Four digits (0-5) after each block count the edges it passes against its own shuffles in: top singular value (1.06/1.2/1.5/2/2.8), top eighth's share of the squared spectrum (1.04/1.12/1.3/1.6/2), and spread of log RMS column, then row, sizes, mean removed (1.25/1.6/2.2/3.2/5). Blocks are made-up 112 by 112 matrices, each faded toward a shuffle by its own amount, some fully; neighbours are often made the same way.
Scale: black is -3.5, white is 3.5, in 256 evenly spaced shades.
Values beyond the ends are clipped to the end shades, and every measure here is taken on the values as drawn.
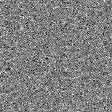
3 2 0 1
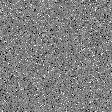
1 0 0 0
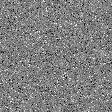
1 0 0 0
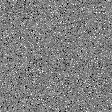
2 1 0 0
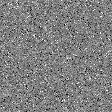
2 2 0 0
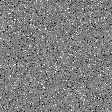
0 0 0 0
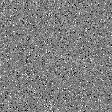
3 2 1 0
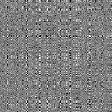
5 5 4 3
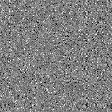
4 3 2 1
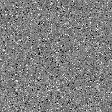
3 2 1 0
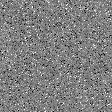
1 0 0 0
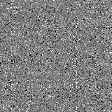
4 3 2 1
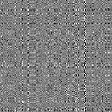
5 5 4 3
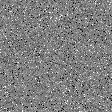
0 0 0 0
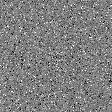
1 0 0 0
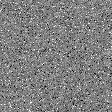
1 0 0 0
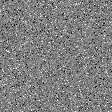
0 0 0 0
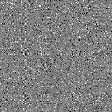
4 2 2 1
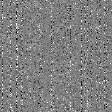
2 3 4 0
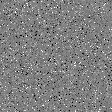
0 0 0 0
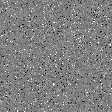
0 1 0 0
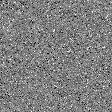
0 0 0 0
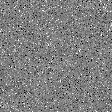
2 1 0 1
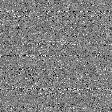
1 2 0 3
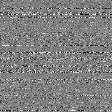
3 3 0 4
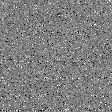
1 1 0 1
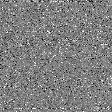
1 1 0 2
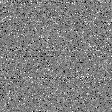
1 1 0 2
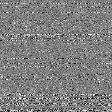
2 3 0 4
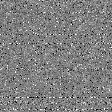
2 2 0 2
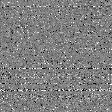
2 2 0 3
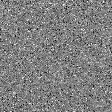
0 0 0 1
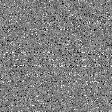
1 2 0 3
